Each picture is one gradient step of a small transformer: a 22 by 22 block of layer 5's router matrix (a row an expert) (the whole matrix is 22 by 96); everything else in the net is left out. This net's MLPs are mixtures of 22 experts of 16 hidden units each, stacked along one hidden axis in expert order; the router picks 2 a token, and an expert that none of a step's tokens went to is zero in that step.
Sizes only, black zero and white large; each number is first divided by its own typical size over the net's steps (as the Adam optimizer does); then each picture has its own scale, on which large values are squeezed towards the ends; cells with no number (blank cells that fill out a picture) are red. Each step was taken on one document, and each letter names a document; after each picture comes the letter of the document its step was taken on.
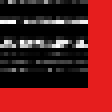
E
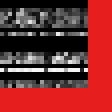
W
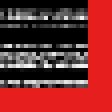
W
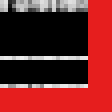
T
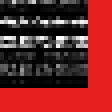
E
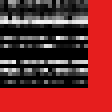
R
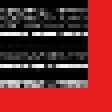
W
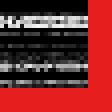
W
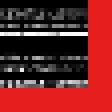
W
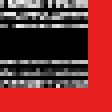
R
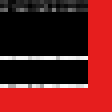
T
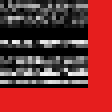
R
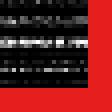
E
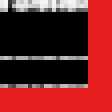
T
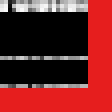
T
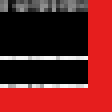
T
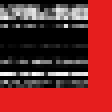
R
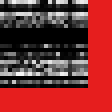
R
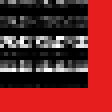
E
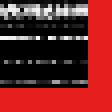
R
